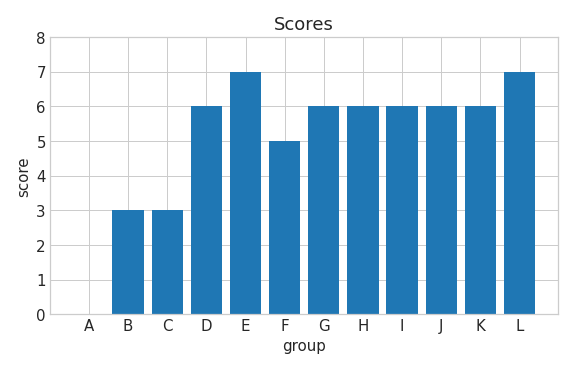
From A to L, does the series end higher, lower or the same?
higher
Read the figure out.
Title: Scores
x-axis: group, ticks A B C D E F G H I J K L
y-axis: score, ticks 0 1 2 3 4 5 6 7 8
Values:
0 3 3 6 7 5 6 6 6 6 6 7
